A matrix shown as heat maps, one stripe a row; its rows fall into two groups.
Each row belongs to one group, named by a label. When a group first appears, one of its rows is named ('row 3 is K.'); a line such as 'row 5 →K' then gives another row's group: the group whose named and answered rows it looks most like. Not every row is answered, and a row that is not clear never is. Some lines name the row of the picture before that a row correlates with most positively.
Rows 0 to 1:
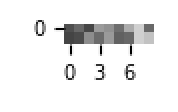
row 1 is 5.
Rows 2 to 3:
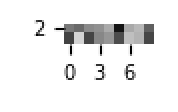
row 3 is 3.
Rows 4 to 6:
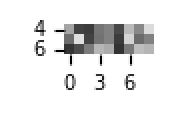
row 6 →5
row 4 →5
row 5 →3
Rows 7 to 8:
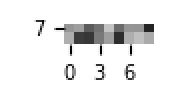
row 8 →5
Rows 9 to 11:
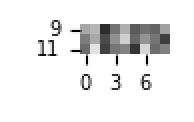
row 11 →3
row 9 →3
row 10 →3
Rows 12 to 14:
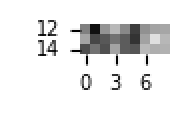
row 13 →5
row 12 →5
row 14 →5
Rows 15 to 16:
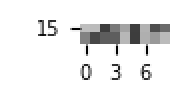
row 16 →5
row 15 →3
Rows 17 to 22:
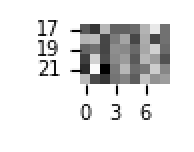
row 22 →5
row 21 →3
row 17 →5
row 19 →5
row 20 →3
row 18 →3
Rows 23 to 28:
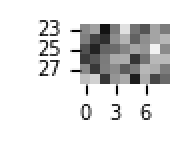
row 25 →5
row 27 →5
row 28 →3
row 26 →5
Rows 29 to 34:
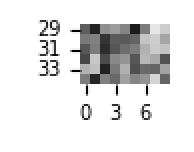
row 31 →5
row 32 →3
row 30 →5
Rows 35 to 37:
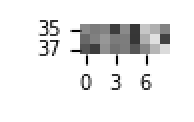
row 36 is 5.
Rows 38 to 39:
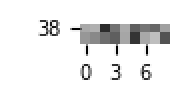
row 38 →3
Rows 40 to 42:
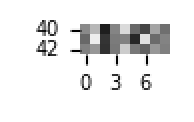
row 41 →3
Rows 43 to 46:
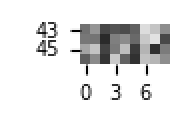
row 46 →5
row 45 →3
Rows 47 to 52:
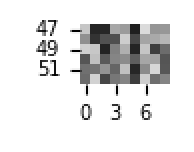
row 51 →5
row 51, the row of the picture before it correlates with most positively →44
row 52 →3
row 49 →3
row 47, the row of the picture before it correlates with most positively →46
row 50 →3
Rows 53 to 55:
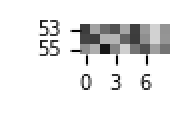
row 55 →3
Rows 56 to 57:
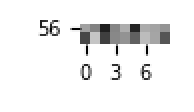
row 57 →3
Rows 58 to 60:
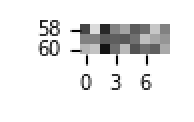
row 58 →3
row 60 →3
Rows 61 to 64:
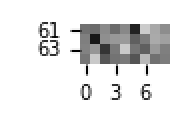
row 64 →3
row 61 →5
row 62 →5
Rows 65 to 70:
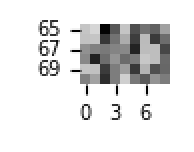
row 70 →3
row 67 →5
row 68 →5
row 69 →3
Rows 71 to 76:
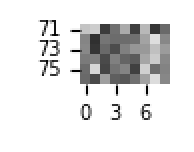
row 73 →5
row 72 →5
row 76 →5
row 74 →5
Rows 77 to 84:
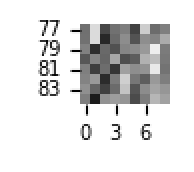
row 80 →5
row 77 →3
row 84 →5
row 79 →5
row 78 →3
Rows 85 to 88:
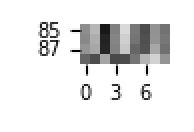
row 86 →3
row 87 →3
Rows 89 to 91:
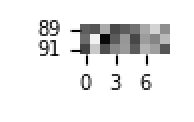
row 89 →5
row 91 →3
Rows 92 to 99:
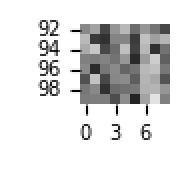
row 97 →3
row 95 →5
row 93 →5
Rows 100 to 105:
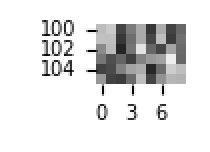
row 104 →5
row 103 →5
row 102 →3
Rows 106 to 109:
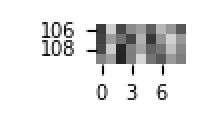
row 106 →3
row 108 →3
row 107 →5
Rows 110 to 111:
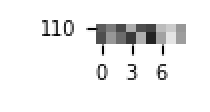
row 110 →5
